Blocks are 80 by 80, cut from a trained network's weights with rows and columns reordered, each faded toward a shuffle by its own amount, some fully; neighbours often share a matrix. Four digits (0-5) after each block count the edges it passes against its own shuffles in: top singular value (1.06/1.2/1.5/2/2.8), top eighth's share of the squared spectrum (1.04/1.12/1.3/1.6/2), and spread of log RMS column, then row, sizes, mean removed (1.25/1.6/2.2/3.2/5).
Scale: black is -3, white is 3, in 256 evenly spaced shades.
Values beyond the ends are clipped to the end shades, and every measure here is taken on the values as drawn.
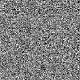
3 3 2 1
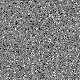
0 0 0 0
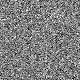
0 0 0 0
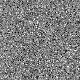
2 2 0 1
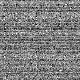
4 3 1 1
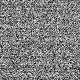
2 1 0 0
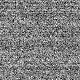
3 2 0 0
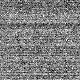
4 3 1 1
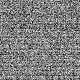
3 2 0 0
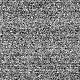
3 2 0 0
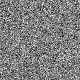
0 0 0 0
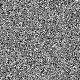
0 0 0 0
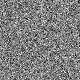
0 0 0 0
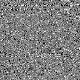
3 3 0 2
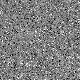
2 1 0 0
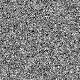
2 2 0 0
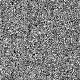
1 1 0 0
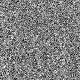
2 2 0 0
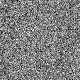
2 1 0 0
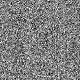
1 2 0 1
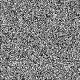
1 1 0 0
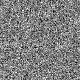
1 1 0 0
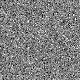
2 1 0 0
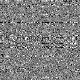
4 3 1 3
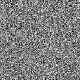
3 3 1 1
